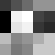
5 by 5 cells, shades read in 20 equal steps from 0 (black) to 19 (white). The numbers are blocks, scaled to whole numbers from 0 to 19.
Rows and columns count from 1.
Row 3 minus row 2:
0 -1 -1 -1 -1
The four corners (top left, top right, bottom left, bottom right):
4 11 12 15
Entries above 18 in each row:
0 1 0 0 0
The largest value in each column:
14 18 19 15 15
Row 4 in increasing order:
10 11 13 14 15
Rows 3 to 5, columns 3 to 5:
18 4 3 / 11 13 15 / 10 15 15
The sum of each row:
40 46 42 63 61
